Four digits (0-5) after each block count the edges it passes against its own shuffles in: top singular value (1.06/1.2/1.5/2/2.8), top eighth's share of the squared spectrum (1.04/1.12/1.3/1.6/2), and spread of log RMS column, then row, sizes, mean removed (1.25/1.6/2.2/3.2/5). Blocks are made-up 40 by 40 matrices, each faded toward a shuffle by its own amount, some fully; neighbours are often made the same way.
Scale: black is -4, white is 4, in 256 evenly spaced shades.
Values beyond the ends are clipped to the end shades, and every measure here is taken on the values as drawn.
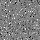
0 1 0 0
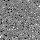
0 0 0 0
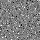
0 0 0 0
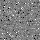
0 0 0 0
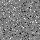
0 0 0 0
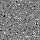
0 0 0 0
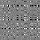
4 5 2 3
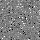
1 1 0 0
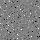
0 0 0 0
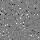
2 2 0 0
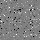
2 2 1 1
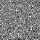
2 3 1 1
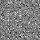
3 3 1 1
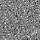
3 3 1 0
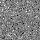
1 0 0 0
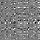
4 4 2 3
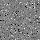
0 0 0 0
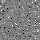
2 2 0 0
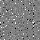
3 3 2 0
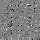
3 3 1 1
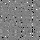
3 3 1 0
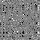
3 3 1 1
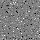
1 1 0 0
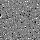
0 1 0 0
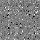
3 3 1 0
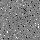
0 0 0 0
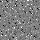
1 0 0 0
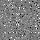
2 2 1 0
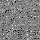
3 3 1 2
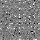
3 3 1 1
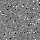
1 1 0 0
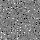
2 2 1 0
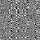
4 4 3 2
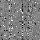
3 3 2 0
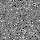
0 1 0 1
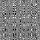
4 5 3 2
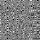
3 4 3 1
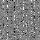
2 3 2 0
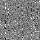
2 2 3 0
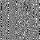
2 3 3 0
